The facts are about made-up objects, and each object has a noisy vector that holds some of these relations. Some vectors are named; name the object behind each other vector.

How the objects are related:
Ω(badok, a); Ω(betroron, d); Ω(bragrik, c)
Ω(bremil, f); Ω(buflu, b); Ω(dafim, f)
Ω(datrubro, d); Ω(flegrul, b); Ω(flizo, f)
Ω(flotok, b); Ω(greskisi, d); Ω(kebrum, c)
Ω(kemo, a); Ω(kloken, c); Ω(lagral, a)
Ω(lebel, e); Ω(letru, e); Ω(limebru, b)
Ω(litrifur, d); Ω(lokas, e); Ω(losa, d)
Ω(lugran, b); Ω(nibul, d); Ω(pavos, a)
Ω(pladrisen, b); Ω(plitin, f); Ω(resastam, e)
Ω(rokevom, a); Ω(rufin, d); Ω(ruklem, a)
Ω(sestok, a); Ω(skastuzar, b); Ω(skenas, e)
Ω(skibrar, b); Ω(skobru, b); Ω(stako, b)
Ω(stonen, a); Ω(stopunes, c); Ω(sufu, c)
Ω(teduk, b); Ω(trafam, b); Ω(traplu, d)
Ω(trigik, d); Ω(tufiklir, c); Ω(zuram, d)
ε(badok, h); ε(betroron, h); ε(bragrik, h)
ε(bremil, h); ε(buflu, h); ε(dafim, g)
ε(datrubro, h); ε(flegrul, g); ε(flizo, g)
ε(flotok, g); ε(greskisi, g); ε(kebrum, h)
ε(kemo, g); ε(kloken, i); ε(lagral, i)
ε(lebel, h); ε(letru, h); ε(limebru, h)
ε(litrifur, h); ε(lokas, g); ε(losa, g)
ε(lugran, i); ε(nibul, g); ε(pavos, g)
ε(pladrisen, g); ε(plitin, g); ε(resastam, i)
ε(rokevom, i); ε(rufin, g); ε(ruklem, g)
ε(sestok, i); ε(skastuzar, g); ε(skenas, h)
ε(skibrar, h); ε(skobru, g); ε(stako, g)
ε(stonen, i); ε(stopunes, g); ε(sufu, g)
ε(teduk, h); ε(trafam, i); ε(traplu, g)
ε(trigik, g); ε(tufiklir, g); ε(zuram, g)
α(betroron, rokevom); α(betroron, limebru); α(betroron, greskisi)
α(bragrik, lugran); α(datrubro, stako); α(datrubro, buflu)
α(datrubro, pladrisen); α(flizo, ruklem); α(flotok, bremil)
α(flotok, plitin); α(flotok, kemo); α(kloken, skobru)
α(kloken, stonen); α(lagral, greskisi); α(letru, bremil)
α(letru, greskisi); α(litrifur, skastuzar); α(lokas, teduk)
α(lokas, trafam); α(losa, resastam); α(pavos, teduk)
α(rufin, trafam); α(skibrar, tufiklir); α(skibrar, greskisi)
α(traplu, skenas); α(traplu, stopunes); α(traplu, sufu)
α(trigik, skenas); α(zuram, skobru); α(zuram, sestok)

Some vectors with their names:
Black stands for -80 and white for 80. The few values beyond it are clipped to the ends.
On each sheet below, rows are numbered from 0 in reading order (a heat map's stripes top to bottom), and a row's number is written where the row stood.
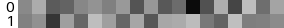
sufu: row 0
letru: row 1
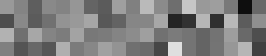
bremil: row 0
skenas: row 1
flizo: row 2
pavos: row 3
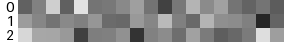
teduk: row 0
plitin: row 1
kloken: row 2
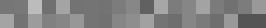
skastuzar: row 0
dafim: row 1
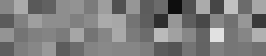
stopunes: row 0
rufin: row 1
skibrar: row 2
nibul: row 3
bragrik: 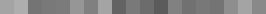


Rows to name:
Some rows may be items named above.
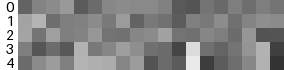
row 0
nibul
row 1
kebrum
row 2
dafim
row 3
pavos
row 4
lokas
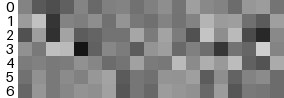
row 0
badok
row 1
tufiklir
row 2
greskisi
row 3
zuram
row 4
limebru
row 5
lebel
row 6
resastam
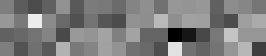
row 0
ruklem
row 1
skobru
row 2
traplu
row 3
pavos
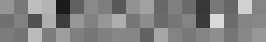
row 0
zuram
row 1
betroron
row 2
flegrul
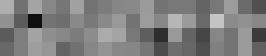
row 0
flizo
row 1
lagral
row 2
rufin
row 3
datrubro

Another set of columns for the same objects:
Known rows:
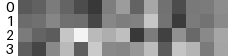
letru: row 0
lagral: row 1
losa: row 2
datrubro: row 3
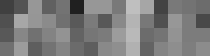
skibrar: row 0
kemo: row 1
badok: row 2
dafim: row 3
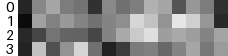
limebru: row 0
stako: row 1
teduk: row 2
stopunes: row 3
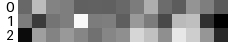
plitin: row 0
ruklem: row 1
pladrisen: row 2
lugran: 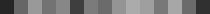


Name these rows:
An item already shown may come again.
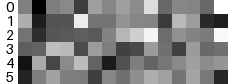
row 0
rufin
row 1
flizo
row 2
pavos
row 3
greskisi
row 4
skenas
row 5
skobru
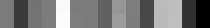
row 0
ruklem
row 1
ruklem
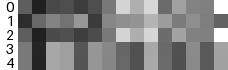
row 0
lokas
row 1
flegrul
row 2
lokas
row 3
zuram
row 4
zuram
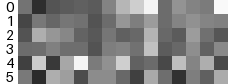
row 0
pavos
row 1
lebel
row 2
tufiklir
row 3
kloken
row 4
resastam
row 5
betroron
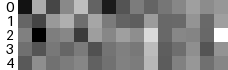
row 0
skenas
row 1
nibul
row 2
rufin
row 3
bragrik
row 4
kebrum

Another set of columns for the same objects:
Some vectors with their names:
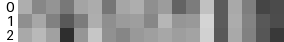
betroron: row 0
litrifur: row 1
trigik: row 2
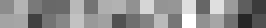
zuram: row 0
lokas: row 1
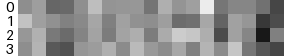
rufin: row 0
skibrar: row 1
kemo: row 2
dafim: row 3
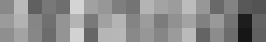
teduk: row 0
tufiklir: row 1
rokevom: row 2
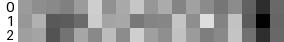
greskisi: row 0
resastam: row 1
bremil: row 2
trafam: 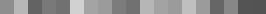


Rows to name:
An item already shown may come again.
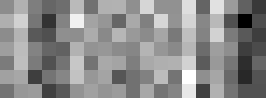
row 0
zuram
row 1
skenas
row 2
flizo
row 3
flegrul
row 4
ruklem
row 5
lokas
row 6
datrubro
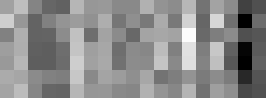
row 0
flegrul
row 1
letru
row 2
pavos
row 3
lebel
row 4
resastam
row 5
limebru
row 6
flegrul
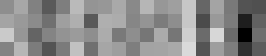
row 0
nibul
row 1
lagral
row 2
letru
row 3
badok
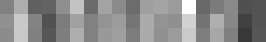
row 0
pavos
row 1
bragrik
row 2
kebrum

